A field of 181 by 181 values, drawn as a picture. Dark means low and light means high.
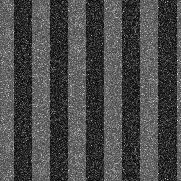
It is mirror symmetric from top to bottom. No overall slope runs across the table. Upright stripes repeat 5 times across the table. Overall the values sit about 30% of the way up the scale.
